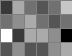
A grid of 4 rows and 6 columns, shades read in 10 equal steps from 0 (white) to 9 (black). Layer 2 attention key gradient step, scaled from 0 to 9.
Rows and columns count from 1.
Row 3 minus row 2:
-5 3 0 -2 -2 4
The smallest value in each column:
0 3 3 3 4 2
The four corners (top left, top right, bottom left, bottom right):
7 2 6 3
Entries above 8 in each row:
0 0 1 0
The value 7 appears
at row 1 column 1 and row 3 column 2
